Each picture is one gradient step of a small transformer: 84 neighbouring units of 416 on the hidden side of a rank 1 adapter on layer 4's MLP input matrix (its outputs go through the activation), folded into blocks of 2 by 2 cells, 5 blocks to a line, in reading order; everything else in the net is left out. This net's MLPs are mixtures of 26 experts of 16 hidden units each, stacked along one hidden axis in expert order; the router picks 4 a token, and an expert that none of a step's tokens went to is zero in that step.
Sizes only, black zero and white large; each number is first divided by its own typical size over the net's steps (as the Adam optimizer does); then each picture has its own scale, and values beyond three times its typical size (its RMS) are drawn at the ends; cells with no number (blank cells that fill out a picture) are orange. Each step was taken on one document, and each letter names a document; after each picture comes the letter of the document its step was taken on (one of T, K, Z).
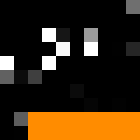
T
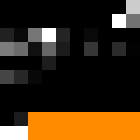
T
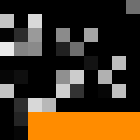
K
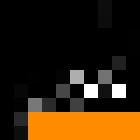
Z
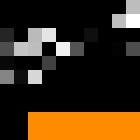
T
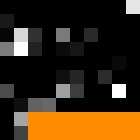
K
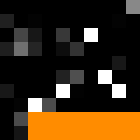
K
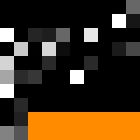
T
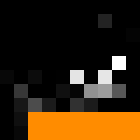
Z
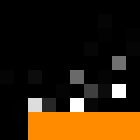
Z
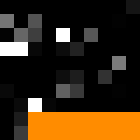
K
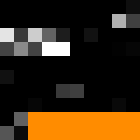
T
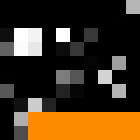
K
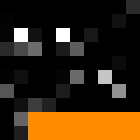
K
